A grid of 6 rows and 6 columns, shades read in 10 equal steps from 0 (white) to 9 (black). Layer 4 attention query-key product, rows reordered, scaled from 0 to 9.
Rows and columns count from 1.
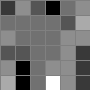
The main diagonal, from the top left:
7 5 5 5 4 7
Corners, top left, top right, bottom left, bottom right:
7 4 3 7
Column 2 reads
4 5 5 6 9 9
